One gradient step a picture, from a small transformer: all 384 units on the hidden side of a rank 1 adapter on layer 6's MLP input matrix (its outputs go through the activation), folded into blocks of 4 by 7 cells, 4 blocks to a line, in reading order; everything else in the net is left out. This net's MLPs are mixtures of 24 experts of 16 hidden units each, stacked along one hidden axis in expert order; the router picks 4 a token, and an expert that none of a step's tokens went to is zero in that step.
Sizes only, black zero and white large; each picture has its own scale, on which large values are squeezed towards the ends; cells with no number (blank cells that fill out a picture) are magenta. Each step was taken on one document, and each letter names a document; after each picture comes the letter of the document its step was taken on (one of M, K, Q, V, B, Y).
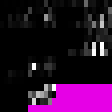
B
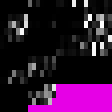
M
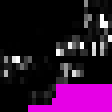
B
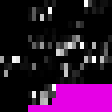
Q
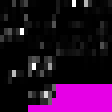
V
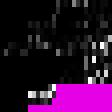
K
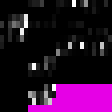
M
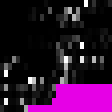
Q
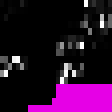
B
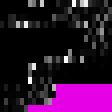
M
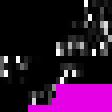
B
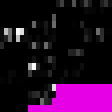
V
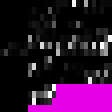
K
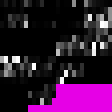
B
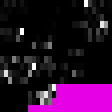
V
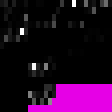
V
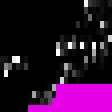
B
